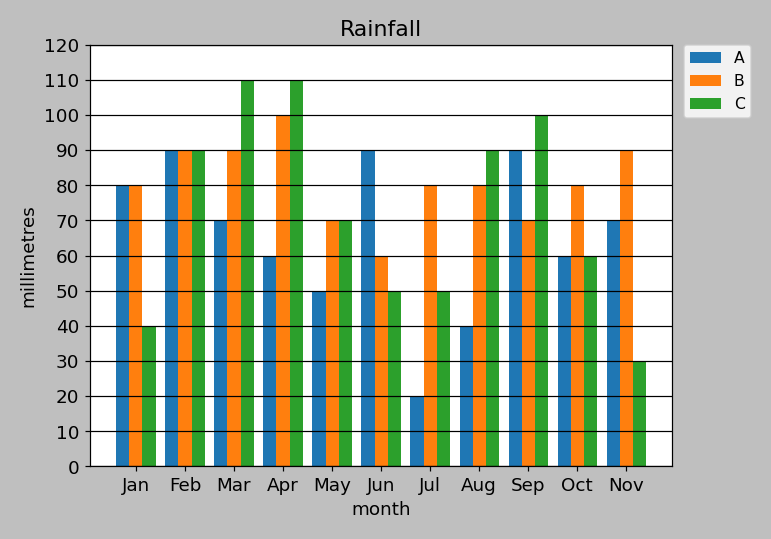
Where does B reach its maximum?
Apr
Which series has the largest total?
B
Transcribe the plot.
Title: Rainfall
x-axis: month, ticks Jan Feb Mar Apr May Jun Jul Aug Sep Oct Nov
y-axis: millimetres, ticks 0 10 20 30 40 50 60 70 80 90 100 110 120
Legend: A, B, C
Values:
A: 80 90 70 60 50 90 20 40 90 60 70
B: 80 90 90 100 70 60 80 80 70 80 90
C: 40 90 110 110 70 50 50 90 100 60 30
